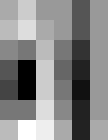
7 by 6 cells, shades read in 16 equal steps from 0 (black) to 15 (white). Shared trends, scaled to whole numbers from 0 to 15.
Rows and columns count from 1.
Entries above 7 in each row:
5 5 3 2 2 3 5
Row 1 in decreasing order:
12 10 9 9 9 5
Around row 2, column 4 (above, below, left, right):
9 7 10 5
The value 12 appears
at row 1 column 2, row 4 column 3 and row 5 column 3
